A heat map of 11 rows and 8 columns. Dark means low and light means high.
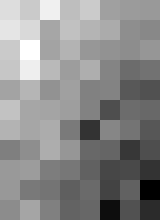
Ninth with the lowest average: bottom right. Mirror symmetry: none. Stripes: none. Slope: up to the top left. Ninth with the highest average: top left.
